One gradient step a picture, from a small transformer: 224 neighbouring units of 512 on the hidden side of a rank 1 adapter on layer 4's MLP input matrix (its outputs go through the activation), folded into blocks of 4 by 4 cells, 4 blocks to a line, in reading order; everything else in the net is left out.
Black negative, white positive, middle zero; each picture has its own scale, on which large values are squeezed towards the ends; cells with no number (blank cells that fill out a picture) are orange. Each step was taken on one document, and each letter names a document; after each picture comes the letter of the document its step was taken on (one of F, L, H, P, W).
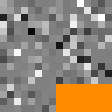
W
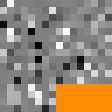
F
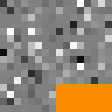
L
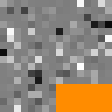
F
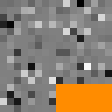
W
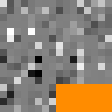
L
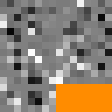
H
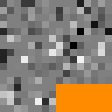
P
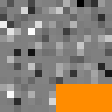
W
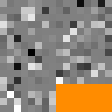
H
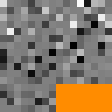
P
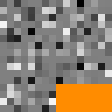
W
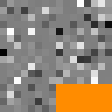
F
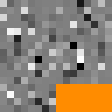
L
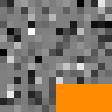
F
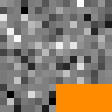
L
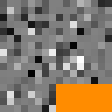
P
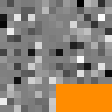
H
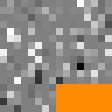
F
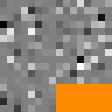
W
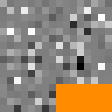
L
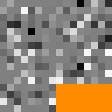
W
